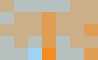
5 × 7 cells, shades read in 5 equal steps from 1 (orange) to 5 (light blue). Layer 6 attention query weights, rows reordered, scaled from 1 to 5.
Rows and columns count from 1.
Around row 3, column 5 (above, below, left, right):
3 4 2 3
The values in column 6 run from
3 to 4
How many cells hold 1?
1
